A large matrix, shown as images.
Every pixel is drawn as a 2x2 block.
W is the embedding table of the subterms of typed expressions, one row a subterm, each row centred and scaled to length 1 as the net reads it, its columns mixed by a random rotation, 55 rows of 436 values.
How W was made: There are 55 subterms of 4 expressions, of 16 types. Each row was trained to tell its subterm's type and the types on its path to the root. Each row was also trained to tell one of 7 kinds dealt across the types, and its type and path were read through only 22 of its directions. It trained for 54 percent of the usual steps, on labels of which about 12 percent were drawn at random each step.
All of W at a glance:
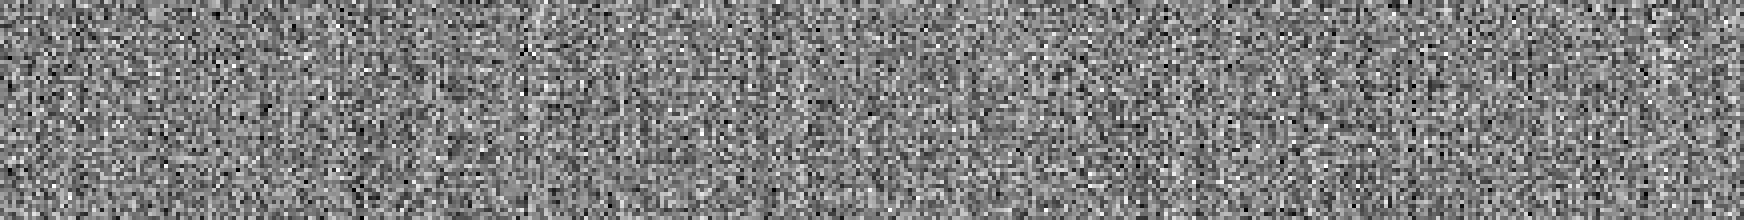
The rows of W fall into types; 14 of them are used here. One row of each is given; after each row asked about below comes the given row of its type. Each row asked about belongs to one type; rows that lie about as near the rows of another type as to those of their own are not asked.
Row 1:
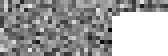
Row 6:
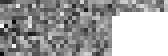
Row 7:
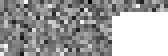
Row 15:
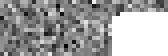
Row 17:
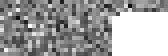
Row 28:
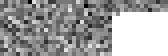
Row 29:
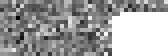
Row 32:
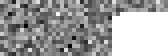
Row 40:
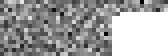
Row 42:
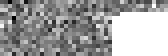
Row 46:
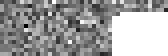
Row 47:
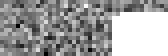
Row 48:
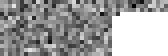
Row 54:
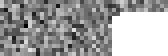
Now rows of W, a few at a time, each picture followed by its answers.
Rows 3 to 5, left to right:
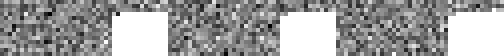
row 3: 48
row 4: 47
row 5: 32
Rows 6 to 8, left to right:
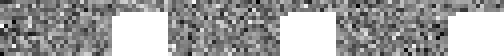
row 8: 47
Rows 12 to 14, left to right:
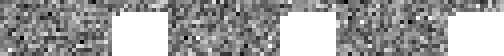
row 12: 48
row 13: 46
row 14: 42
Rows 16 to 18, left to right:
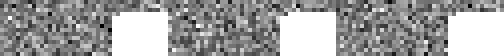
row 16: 1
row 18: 1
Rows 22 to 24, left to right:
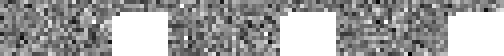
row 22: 42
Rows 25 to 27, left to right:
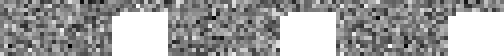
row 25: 7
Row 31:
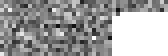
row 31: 47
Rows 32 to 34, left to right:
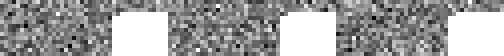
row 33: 7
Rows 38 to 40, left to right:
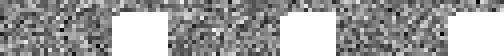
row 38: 6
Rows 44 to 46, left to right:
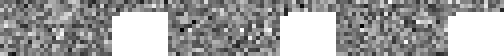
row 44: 7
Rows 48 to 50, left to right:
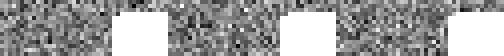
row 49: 6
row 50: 29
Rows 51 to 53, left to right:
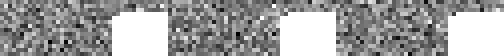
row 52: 40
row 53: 42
